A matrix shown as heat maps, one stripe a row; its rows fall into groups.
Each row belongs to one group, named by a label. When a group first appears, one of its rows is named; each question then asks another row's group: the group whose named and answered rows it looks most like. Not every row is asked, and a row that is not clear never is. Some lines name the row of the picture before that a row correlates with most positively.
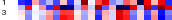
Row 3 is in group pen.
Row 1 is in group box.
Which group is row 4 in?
pen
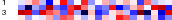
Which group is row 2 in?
box
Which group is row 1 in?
box
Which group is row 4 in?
pen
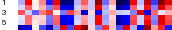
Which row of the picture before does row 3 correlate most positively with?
3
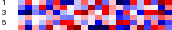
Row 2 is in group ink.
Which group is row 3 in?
box
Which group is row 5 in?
pen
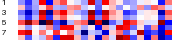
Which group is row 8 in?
pen
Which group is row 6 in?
pen
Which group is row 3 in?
ink
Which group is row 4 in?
ink
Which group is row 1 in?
ink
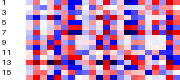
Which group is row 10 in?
ink
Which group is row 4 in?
ink
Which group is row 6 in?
pen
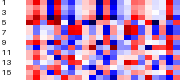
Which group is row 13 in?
pen
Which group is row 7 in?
pen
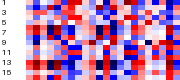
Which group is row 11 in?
pen
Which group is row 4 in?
pen
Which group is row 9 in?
box
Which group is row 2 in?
ink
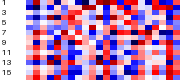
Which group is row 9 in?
box
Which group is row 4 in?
ink
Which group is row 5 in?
pen
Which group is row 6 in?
box
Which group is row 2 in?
box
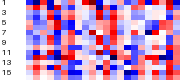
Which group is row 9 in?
ink
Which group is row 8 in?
ink
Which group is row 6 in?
box
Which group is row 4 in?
ink
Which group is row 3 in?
ink
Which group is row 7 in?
box
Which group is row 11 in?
ink
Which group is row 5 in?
box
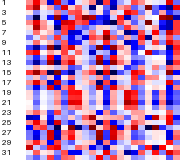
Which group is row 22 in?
pen
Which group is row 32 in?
ink
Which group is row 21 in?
pen
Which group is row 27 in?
ink
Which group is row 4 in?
box
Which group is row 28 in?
ink
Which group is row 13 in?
ink
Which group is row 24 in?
box
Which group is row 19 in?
pen
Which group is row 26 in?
box
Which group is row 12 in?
ink
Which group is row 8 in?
box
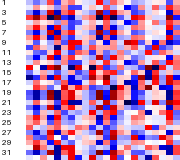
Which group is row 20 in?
ink
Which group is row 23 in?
box
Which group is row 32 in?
box
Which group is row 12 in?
ink
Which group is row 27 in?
ink
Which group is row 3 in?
ink
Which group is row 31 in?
ink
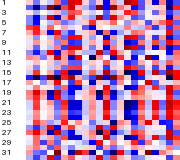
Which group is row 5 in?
box
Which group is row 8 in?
pen
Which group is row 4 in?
ink
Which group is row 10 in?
pen
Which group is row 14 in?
pen
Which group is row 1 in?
pen
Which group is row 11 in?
ink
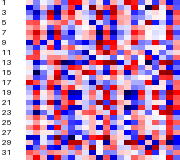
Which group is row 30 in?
box
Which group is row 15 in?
box
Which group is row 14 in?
pen
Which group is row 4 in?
ink
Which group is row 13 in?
box
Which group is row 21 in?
ink
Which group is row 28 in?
box
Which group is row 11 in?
box
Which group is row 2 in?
box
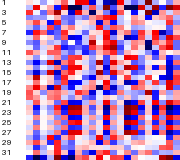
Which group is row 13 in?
ink
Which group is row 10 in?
box
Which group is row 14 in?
pen
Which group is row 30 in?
box
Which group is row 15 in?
ink
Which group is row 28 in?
ink
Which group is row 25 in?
pen
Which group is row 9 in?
box
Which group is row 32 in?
box
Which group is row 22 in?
pen
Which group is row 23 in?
pen
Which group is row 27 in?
pen
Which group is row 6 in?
ink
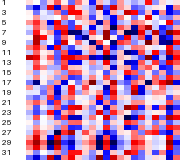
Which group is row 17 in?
box
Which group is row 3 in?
pen
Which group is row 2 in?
ink
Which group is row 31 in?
pen
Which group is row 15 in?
pen
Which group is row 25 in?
pen
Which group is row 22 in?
pen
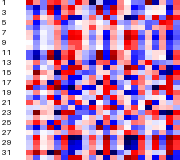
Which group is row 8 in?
pen
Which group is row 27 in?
pen
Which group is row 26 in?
ink
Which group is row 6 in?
box
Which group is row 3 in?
ink
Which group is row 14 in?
pen
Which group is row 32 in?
pen
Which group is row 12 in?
ink
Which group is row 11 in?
ink
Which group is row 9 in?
pen
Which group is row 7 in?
pen
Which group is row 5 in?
box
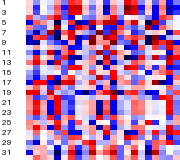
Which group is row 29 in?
box
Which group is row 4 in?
box
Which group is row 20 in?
box
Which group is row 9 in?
box
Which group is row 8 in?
box
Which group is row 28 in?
pen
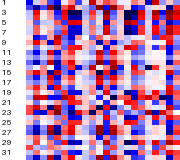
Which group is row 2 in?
ink
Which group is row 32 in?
ink
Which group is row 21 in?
pen
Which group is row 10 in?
pen
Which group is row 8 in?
box
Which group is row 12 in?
ink
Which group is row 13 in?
ink
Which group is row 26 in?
ink
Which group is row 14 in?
box
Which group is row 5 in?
pen
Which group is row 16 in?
ink
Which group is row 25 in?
pen
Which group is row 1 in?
box
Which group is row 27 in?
ink
